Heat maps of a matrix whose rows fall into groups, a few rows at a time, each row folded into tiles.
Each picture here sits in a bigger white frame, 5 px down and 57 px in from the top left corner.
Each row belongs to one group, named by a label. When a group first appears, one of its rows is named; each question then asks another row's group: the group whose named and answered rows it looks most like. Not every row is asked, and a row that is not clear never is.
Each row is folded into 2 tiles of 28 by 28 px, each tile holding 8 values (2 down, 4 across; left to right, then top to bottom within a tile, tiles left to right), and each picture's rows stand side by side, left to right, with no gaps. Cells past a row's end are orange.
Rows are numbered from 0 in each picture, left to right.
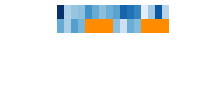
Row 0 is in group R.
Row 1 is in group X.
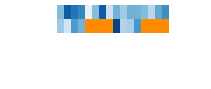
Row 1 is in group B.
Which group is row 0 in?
X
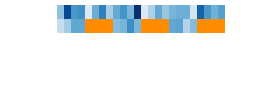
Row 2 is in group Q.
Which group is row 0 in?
X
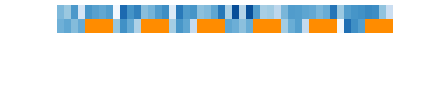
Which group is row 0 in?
Q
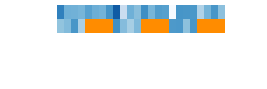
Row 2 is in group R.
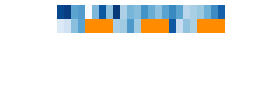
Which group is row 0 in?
X
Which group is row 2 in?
B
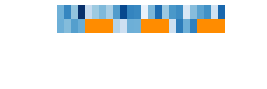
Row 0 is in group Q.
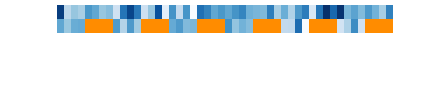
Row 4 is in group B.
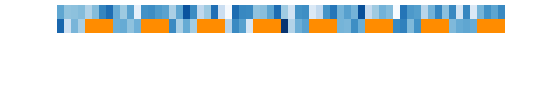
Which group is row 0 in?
B
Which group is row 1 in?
Q
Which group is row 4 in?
B
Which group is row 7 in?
Q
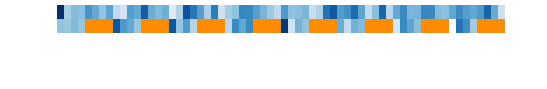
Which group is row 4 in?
B
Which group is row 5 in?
X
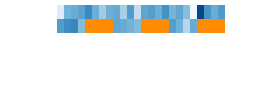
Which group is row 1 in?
Q
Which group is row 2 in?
Q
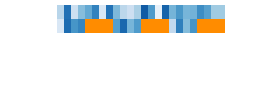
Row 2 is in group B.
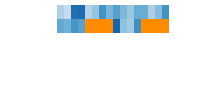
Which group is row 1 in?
B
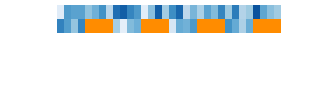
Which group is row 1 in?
X
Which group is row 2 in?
X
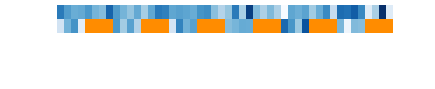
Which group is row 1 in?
B
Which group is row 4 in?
R
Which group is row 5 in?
X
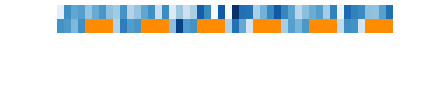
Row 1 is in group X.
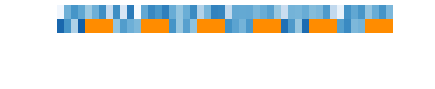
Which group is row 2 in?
B
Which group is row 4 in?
R
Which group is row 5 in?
R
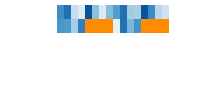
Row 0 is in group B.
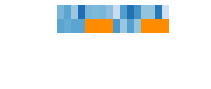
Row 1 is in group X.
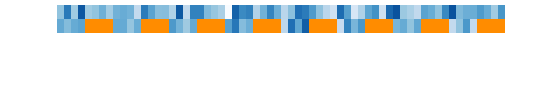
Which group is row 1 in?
Q
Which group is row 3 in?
R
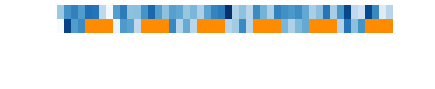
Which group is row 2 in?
B
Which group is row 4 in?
X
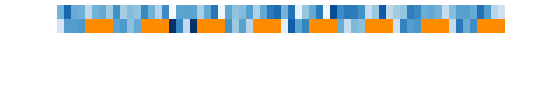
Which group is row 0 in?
X
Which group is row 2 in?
R
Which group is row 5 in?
X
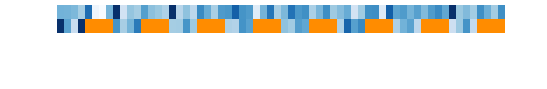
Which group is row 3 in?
X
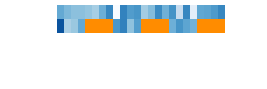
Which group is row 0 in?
B
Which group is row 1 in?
R
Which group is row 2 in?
Q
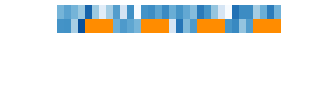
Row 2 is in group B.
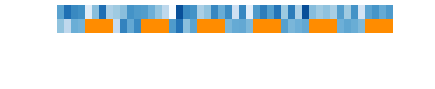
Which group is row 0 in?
X
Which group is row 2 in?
R
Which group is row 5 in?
Q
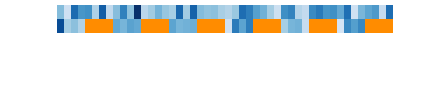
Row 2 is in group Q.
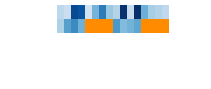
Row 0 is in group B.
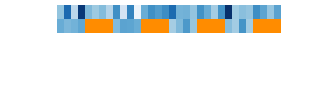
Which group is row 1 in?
Q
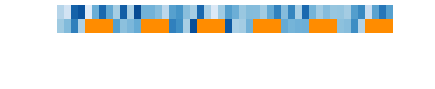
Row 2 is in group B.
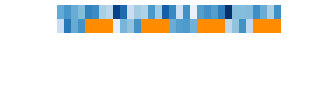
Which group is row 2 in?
Q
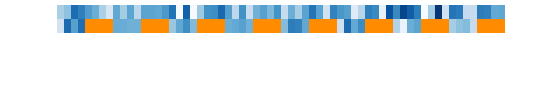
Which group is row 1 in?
Q
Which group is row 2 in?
Q
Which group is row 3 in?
Q
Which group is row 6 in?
X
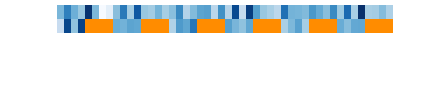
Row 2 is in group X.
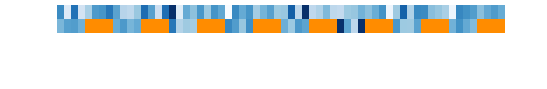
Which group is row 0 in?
Q
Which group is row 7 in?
R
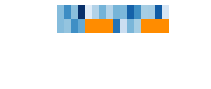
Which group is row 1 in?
X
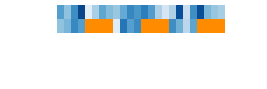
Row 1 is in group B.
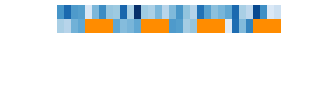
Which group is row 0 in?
X
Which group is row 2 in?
Q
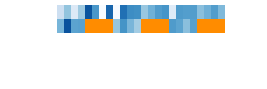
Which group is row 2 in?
R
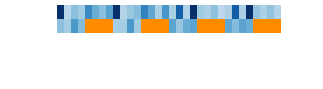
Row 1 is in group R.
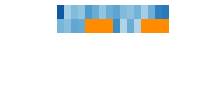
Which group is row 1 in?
B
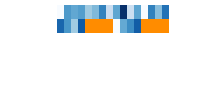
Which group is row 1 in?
X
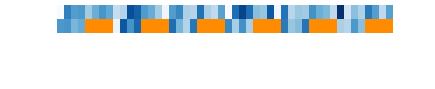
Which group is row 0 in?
R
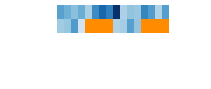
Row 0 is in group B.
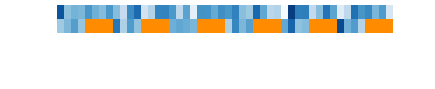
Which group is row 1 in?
B
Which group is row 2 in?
Q
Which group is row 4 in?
R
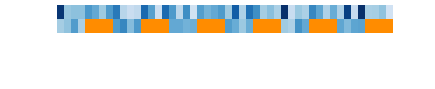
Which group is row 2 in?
Q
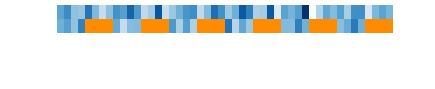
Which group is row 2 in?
B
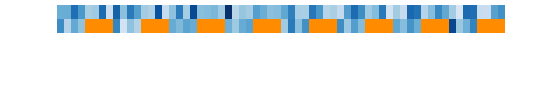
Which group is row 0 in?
X
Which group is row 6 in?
B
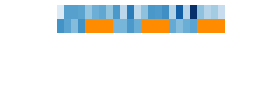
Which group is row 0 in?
R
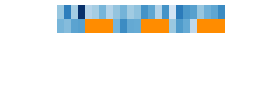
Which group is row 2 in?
R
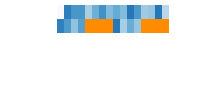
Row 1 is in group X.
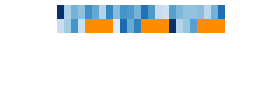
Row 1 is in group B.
